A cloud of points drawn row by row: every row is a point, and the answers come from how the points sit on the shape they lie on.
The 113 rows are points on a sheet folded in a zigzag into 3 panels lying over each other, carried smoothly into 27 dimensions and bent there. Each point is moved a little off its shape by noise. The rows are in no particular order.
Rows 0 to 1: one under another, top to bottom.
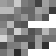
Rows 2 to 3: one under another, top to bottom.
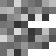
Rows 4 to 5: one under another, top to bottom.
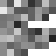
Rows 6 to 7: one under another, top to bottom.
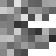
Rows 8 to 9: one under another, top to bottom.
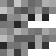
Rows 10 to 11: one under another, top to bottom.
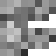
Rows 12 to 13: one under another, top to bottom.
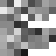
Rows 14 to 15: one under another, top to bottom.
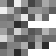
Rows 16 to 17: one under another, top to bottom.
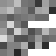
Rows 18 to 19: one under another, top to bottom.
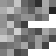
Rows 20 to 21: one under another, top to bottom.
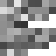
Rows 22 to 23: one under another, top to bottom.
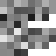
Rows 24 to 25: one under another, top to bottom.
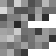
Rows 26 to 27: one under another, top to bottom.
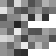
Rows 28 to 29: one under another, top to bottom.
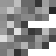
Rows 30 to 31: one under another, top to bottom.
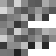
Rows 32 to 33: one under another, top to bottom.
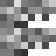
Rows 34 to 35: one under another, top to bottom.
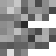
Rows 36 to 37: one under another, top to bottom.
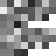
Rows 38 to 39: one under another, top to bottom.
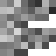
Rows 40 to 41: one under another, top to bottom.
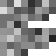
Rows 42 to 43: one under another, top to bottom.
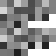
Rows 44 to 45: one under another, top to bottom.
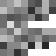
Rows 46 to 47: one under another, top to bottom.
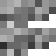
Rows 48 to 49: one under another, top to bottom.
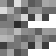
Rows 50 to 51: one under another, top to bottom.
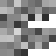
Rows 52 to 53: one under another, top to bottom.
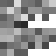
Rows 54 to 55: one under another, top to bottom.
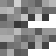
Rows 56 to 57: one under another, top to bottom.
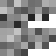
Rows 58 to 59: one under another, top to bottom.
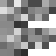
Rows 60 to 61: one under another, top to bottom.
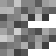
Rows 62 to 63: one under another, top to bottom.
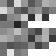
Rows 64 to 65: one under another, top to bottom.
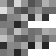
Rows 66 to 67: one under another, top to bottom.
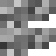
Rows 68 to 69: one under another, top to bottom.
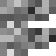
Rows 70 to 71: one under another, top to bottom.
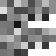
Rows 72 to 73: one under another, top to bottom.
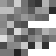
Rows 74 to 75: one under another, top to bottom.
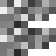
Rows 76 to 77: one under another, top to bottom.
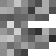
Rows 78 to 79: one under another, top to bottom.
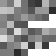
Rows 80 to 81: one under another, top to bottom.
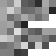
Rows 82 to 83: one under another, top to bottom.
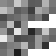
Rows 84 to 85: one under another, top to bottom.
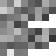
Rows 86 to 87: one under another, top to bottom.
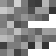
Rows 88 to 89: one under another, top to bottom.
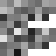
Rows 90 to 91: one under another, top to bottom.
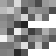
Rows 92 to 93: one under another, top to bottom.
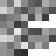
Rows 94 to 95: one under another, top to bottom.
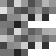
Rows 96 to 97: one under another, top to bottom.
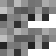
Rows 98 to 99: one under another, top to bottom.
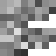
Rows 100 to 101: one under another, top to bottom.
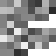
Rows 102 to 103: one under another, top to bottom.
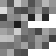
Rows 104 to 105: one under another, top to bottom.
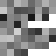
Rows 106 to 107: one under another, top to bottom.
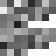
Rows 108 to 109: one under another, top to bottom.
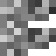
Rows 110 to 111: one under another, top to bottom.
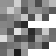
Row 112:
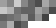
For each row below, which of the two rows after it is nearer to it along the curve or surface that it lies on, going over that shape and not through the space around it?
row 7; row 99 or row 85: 85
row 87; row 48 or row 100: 48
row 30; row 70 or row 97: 70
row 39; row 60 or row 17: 17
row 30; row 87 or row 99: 99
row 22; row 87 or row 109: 87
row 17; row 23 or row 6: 6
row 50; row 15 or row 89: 15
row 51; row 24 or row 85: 24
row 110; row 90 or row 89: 90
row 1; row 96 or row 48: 48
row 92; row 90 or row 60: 90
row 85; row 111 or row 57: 111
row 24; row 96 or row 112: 112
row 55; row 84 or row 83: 84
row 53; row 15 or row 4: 15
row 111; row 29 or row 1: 29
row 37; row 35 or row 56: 56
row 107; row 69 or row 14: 69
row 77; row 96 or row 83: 83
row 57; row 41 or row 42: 42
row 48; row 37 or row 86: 37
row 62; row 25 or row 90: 90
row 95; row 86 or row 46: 46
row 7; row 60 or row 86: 86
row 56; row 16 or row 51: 51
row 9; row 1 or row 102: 102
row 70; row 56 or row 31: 31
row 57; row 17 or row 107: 107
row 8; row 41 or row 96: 96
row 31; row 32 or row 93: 32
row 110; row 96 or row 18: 96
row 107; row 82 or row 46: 46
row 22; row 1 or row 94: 94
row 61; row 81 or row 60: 81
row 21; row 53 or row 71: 53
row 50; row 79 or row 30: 79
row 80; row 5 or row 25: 5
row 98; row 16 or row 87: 87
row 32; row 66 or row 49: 49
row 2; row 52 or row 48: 52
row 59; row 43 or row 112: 43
